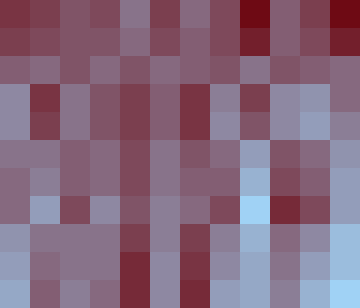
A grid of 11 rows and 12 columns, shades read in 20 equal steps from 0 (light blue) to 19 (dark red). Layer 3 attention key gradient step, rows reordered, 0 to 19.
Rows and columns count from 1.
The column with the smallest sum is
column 12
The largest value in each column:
15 15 13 13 16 14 16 13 19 16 14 19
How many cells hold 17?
2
